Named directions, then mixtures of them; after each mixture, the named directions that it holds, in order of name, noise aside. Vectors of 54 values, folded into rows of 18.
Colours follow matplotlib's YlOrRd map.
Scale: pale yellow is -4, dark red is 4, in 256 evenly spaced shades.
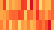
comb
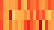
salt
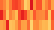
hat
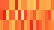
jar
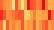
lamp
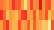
comb, hat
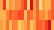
comb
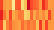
lamp, salt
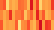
comb, salt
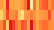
comb, hat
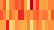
comb, hat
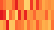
hat, jar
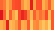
hat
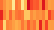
lamp, salt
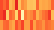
jar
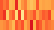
jar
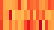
salt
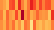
hat, jar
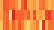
salt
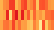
jar, salt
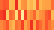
jar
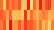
comb, salt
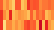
lamp, salt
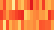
comb, lamp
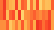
comb, jar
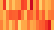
comb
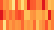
lamp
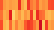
salt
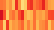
hat, lamp
